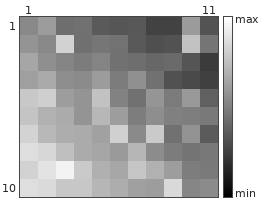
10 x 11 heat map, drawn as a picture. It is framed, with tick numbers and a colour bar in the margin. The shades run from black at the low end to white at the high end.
Mirror symmetry: none. Ninth with the highest average: bottom left. Roughest part: top right. Stripes: none. Slope: up to the bottom left.
